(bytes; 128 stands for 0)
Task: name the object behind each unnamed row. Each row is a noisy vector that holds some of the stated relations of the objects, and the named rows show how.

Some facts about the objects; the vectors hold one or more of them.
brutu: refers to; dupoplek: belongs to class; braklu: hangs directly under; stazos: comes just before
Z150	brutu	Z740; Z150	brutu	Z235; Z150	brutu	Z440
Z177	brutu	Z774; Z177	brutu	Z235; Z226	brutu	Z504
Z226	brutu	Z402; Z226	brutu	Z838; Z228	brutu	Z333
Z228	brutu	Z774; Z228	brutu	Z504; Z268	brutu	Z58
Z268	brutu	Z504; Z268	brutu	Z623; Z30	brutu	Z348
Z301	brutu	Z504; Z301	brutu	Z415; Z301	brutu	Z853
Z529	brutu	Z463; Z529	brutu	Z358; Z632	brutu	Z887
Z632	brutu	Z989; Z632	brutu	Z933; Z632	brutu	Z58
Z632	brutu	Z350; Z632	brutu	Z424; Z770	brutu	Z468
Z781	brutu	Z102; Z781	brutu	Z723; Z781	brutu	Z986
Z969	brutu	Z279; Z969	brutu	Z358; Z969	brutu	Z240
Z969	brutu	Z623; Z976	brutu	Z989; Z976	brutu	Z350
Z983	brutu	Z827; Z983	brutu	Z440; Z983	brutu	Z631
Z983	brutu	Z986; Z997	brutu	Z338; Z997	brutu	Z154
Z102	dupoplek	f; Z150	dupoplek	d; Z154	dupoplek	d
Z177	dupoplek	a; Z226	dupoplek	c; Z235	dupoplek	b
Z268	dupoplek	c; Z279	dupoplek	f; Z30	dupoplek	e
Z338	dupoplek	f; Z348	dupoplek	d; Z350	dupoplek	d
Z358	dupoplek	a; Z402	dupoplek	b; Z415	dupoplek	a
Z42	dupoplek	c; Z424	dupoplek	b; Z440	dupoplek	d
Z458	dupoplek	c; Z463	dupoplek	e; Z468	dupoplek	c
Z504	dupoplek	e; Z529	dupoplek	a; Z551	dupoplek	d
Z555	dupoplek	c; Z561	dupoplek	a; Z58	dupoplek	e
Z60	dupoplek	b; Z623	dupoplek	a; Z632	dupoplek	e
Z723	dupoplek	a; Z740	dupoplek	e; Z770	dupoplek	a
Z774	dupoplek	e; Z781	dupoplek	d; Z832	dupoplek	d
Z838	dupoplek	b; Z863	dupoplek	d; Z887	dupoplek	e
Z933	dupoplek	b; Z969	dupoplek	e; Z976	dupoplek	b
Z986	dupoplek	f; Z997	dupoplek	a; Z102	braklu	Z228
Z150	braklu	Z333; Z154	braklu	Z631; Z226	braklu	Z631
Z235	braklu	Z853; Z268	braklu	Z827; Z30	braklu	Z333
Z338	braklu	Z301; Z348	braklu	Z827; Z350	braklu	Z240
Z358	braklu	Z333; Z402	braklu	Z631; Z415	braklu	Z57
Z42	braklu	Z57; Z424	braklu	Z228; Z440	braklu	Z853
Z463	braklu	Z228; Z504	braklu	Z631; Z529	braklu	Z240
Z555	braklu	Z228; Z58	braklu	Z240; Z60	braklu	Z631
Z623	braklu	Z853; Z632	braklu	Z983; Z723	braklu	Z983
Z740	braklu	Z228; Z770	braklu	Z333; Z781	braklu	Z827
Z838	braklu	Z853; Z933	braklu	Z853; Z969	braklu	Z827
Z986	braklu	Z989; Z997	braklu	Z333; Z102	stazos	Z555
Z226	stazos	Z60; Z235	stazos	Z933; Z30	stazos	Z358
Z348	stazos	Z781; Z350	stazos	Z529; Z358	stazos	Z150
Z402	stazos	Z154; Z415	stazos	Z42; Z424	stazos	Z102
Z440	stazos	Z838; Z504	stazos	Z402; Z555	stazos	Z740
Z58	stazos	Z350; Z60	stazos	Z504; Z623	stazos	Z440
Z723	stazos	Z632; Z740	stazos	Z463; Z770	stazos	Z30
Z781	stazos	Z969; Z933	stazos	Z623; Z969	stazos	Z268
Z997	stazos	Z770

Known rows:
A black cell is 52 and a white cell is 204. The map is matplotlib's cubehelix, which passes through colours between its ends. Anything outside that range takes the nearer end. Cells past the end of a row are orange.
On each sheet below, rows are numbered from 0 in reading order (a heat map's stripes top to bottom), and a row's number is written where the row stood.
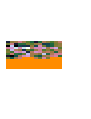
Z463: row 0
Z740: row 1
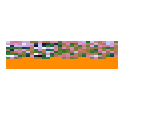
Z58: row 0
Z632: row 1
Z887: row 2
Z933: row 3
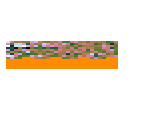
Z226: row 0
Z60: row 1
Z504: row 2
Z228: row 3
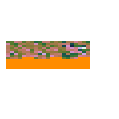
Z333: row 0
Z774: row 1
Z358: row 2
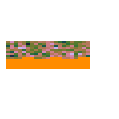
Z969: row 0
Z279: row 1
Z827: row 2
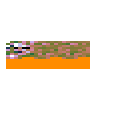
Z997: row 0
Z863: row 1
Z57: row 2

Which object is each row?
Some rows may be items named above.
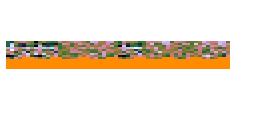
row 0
Z154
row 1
Z150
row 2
Z623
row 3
Z976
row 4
Z529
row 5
Z350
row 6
Z468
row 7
Z933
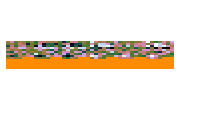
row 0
Z969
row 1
Z268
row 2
Z838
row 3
Z226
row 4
Z102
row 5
Z997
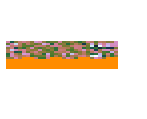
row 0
Z338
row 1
Z30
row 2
Z177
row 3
Z235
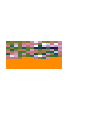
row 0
Z102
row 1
Z348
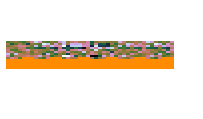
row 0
Z177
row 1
Z770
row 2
Z415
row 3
Z42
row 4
Z60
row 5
Z770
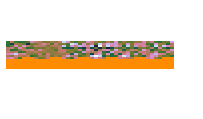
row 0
Z983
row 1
Z555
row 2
Z770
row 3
Z723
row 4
Z102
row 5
Z781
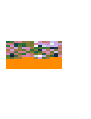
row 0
Z402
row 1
Z424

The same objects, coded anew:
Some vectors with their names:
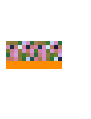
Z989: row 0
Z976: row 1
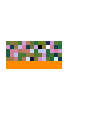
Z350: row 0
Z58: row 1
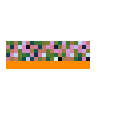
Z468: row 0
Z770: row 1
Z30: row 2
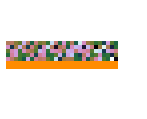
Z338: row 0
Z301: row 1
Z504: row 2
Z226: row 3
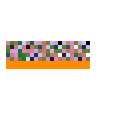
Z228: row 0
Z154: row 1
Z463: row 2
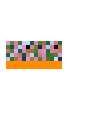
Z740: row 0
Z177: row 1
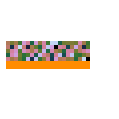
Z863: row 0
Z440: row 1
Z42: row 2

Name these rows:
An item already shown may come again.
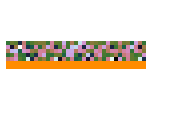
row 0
Z723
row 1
Z102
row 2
Z529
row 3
Z781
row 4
Z983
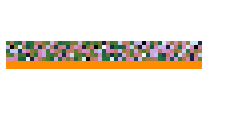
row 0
Z997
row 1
Z338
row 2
Z770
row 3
Z235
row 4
Z150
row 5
Z504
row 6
Z358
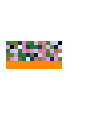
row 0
Z58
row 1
Z838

